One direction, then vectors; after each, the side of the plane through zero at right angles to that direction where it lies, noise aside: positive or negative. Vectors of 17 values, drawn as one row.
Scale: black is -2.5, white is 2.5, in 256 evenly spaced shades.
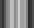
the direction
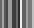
negative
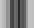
negative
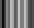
positive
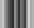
negative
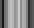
positive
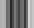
negative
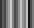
positive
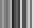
negative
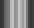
positive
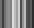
positive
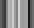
positive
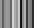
positive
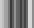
negative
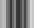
negative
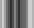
negative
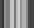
positive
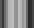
positive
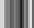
negative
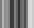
negative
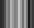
positive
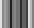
negative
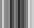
negative
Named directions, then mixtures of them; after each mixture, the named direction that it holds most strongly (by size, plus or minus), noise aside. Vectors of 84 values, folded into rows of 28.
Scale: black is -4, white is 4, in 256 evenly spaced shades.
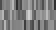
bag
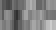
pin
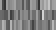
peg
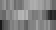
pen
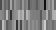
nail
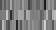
nail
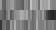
pen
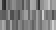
peg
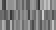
peg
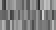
peg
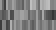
peg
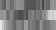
pen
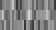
bag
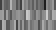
nail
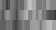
pin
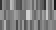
bag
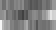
pen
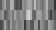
bag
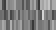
peg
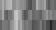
pin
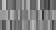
peg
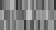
bag
